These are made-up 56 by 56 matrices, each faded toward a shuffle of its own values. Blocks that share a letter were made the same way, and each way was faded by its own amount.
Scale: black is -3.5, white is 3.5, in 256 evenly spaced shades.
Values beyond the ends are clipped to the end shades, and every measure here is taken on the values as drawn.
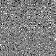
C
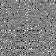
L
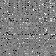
L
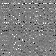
L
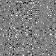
L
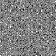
C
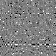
L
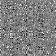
C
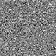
C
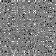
L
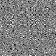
C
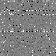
L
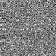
C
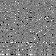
L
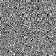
C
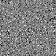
C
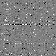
L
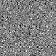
C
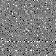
L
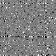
L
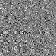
C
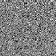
C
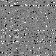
L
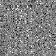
C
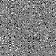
C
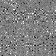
L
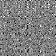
C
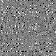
L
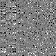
L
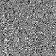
C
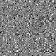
C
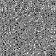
C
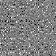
L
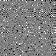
L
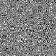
C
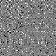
L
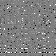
L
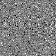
C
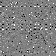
L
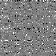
L
